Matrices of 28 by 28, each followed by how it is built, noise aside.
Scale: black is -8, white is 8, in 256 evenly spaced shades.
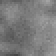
smooth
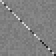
diagonal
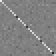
diagonal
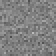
noise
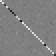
diagonal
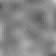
smooth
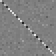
diagonal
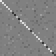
diagonal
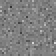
noise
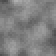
smooth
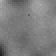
smooth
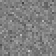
noise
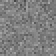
noise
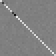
diagonal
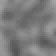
smooth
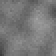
smooth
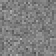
noise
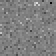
noise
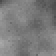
smooth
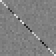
diagonal
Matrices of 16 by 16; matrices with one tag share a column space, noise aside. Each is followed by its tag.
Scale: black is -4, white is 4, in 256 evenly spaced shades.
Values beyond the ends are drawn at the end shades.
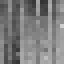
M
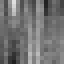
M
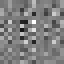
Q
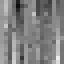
M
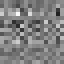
Q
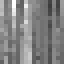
M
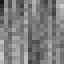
M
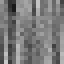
M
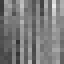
M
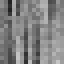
M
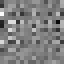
Q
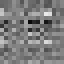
Q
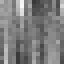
M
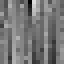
M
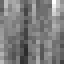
M
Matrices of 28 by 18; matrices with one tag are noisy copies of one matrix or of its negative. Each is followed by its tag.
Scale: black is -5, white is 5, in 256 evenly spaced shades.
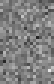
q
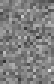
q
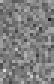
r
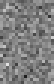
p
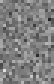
r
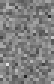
p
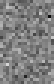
p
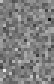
r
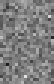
p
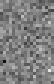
q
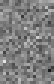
q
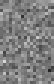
q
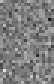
r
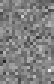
q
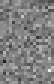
q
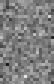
p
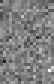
q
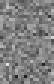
p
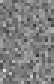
r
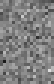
q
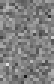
p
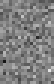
q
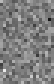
r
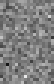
p
